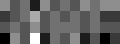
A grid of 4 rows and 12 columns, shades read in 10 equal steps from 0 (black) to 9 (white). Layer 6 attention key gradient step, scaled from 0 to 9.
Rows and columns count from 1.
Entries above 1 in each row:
11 12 12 8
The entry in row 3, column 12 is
3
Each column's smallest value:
0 3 3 1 1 3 3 3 1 3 0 2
